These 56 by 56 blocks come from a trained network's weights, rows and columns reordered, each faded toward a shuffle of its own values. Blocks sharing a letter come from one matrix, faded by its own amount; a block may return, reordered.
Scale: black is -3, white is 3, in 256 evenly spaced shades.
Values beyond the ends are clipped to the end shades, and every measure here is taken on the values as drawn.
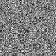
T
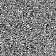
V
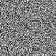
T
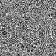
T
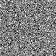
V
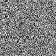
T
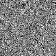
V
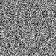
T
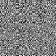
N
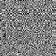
N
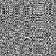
N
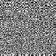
N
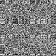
N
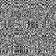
N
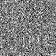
V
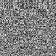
T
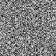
T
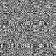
N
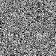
V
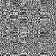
N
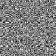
N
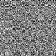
N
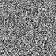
T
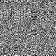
N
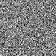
V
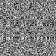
N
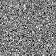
V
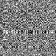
N
